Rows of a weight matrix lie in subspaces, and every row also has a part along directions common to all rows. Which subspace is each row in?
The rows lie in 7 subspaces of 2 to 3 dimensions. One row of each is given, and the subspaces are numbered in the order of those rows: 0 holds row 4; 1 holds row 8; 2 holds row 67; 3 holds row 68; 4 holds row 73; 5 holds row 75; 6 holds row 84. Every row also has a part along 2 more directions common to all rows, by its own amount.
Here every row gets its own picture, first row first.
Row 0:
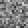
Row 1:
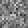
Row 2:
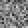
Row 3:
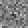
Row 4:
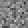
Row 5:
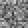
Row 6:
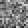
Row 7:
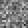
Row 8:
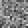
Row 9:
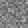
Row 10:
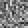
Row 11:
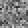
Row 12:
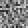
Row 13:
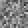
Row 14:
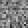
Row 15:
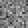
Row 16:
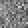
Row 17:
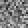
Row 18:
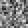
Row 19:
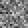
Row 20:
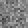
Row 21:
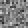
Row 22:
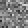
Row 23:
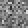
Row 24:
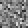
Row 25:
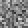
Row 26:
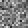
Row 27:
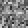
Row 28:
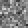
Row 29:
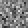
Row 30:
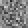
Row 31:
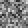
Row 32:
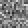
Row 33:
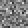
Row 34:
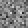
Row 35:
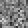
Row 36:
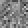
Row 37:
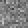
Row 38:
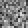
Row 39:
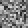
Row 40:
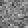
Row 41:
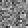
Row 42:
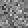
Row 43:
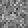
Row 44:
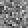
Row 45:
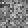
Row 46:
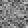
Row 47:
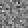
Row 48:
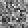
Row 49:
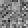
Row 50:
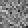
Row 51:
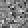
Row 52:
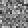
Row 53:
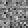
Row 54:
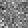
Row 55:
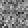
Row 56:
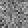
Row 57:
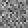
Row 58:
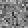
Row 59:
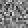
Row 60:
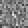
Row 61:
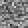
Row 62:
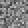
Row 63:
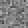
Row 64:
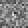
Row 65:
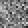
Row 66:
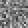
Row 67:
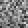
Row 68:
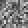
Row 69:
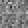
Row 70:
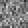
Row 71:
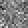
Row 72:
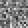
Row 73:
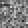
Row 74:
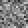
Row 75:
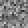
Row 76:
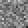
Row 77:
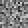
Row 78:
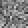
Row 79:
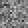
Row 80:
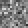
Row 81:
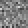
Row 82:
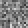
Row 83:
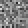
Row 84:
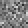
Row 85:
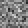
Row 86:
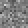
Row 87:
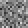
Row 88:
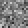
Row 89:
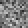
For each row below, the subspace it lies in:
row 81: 6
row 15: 0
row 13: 3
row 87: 6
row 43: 5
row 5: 5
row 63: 0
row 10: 6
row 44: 5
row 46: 2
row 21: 0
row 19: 4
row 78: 1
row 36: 3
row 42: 4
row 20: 0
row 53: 3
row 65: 6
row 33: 1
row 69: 1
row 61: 2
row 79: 4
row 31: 4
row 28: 4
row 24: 5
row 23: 1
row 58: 5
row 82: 3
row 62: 0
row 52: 2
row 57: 4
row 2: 2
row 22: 2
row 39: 5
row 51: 0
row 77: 6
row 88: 1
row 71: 1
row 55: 1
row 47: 6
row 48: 0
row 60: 5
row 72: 3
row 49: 3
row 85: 4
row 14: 3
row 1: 5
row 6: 2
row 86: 4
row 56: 1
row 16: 6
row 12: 6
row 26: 1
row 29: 0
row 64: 5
